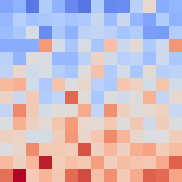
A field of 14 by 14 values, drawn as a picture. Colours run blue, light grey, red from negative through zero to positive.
The field climbs toward the bottom. Fine speckle covers the field. The histogram is bell-shaped. No row or column stands out.
